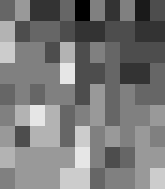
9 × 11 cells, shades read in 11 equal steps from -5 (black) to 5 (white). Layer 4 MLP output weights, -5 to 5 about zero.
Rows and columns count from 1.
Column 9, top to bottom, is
0 -2 -2 -3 0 0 0 -1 0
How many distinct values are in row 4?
5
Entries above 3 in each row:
0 0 0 1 0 1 0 1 0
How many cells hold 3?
5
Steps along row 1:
up down same up down up down up down up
